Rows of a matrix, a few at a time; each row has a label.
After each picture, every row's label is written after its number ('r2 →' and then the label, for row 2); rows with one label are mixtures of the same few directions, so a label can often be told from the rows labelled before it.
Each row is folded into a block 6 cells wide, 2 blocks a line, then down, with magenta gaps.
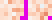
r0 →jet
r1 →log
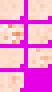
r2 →log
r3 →log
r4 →jet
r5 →log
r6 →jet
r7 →jet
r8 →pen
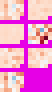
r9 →pen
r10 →jet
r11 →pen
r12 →log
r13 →jet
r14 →log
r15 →pen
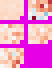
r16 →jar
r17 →jar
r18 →jet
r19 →log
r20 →log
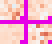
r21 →log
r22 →log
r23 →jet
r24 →jet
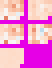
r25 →jar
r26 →pen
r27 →jar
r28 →pen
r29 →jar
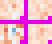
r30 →log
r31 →log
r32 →pen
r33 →pen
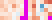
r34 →log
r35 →pen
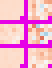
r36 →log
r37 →pen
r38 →log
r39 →jet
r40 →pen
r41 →jar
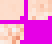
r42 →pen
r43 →jar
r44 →log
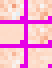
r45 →log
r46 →log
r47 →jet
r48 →log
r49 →log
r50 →jet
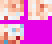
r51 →jar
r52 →pen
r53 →jar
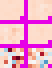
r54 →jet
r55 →pen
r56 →pen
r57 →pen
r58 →jet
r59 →log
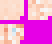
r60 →jar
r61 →jet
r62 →pen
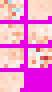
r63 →jet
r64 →jar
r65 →jet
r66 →jar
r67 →jar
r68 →jet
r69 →log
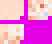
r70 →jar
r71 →log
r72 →jar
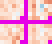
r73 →log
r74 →pen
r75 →log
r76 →pen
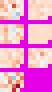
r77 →log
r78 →jet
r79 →pen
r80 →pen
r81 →log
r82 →log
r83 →log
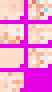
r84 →jar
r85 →jet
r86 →jar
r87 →jet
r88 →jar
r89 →jet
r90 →jet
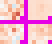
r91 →log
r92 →pen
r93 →log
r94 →jar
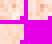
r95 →log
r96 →pen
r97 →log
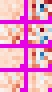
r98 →log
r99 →pen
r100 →log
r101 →log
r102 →jet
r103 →pen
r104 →log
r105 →pen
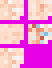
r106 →jet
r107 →pen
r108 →jet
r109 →jet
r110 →jet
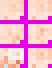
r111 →jar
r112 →jar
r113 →log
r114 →pen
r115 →jar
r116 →jar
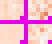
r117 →pen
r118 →log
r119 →pen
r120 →log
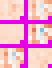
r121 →pen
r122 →pen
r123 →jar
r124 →pen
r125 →pen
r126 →log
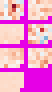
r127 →pen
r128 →jet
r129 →jar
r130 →log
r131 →jar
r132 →log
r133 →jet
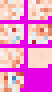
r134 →jet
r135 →jet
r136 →log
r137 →jar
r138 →log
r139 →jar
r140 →pen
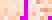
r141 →jar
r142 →jet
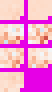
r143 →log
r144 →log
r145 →jar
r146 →log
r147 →log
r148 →jar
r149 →jar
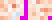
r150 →log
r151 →jet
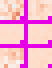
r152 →log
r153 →pen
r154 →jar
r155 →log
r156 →jar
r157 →log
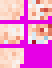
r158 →log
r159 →jet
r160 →jar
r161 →jar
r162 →log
